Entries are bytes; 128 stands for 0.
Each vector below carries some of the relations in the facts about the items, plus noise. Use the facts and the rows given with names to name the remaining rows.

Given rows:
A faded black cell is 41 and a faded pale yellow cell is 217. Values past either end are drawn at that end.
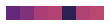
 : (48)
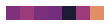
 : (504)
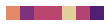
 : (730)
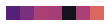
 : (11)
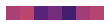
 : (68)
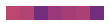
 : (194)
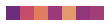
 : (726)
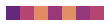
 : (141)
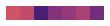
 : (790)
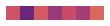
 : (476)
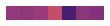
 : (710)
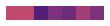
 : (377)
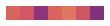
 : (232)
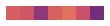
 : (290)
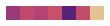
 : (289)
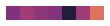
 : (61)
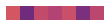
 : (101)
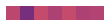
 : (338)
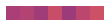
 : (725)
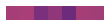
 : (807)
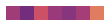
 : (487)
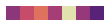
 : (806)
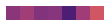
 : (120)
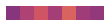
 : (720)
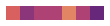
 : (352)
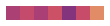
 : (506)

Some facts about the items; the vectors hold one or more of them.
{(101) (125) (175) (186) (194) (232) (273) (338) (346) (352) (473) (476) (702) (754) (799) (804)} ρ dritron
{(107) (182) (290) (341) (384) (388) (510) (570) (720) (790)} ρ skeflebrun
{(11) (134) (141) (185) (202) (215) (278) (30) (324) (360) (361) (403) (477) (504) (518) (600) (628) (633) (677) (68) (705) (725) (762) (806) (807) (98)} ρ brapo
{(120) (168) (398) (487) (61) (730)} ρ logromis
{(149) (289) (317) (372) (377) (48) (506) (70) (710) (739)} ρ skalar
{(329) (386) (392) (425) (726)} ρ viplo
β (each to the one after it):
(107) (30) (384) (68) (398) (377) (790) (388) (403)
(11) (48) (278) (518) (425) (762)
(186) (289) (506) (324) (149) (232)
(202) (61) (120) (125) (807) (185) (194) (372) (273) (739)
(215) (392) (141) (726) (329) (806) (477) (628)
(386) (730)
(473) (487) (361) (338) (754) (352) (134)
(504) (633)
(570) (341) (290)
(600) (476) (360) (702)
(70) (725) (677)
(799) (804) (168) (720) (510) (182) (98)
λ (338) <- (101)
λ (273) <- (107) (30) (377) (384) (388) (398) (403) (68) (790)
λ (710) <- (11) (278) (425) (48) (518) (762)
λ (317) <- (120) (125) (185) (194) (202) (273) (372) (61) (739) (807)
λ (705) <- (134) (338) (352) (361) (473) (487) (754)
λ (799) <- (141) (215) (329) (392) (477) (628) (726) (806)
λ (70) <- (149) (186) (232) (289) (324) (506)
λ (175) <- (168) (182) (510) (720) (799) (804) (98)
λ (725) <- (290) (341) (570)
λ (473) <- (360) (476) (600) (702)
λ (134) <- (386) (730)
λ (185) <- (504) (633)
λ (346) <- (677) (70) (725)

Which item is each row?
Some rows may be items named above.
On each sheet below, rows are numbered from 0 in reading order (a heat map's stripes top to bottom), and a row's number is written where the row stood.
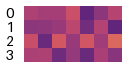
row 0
(346)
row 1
(518)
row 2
(476)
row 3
(185)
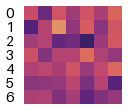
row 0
(476)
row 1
(392)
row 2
(384)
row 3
(754)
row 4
(341)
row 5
(518)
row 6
(317)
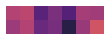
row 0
(398)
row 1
(384)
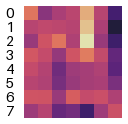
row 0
(134)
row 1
(98)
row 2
(477)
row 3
(677)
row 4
(372)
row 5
(194)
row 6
(149)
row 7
(384)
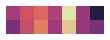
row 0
(628)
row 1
(329)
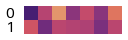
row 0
(215)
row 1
(101)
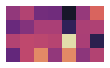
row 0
(30)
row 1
(48)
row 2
(98)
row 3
(141)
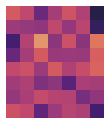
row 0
(739)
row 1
(425)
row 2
(215)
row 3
(804)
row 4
(324)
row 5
(807)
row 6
(175)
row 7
(273)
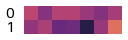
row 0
(705)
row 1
(30)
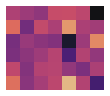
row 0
(762)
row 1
(360)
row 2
(202)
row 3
(278)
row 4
(705)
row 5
(134)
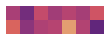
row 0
(361)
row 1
(352)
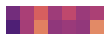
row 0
(168)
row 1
(799)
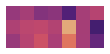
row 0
(125)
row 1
(182)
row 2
(510)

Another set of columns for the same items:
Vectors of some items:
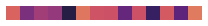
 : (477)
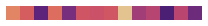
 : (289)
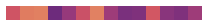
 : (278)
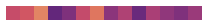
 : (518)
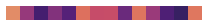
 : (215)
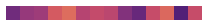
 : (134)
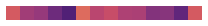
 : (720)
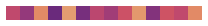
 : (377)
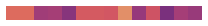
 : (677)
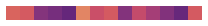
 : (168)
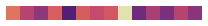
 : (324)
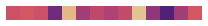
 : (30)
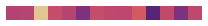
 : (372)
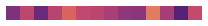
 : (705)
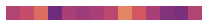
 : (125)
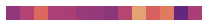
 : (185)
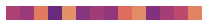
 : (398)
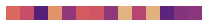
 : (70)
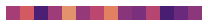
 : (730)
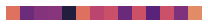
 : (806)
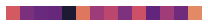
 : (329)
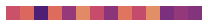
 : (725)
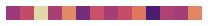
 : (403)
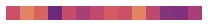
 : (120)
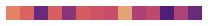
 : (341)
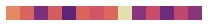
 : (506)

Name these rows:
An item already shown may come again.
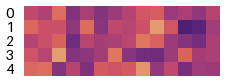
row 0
(807)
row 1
(202)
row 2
(125)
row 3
(762)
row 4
(677)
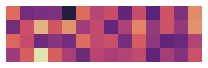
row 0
(806)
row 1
(273)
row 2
(804)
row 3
(739)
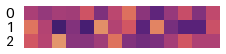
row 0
(352)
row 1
(392)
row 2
(762)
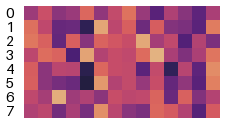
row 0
(101)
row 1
(141)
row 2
(341)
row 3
(384)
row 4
(628)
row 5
(726)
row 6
(194)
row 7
(175)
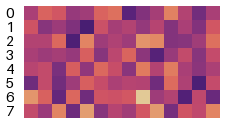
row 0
(710)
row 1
(510)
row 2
(68)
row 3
(352)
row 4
(346)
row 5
(338)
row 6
(289)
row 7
(377)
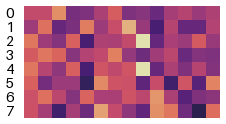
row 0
(425)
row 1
(360)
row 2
(149)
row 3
(48)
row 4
(324)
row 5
(477)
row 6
(61)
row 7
(799)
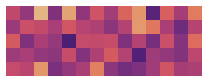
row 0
(790)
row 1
(317)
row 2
(182)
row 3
(754)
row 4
(762)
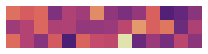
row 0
(11)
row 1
(185)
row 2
(324)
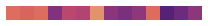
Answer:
(11)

